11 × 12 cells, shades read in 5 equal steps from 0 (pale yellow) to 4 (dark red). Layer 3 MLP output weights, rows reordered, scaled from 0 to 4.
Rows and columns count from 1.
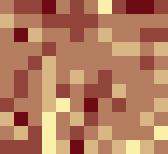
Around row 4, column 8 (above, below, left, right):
1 2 2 1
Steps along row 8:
down same down down up up down up down same down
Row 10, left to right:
2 1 3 0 2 3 2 1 2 2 2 0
